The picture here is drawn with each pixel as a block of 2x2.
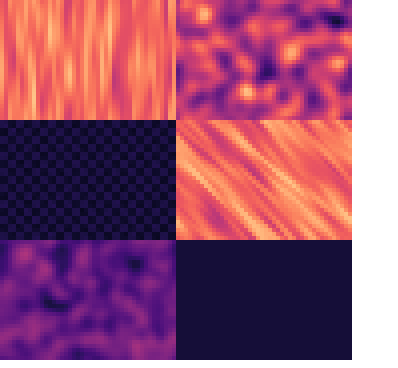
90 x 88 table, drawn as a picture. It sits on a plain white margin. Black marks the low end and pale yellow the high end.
The table splits into 3 rows of 2 panels. Panel 1,1: high, streaked downward. Panel 1,2: middling, blotchy, strong in contrast. Panel 2,1: very low, checkered, faint in contrast. Panel 2,2: high, slanting down to the right. Panel 3,1: low, blotchy. Panel 3,2: very low, flat.
